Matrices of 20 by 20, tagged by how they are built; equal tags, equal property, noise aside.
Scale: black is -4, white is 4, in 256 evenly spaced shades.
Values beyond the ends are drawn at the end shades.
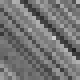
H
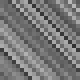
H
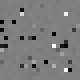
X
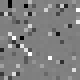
X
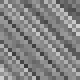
H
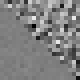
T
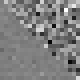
T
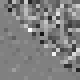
T
